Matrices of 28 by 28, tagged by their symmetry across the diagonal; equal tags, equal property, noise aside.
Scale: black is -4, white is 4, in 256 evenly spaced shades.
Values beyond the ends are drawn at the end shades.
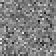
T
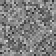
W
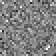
W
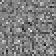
W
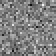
T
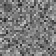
W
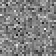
T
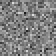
T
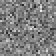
T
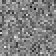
T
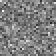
T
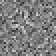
W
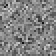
W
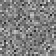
W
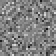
W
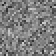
W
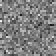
T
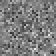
W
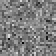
T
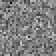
T
